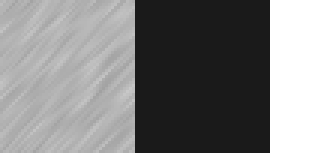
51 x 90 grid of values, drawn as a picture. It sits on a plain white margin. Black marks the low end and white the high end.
The table splits into one row of 2 panels. Panel 1,1: high, slanting up to the right, faint in contrast. Panel 1,2: very low, flat.
